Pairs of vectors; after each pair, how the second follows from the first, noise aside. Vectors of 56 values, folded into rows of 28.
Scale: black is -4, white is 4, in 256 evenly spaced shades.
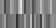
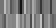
negated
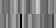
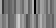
reversed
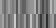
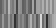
sign-scrambled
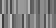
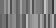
reversed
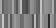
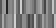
reversed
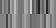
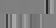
partly zeroed
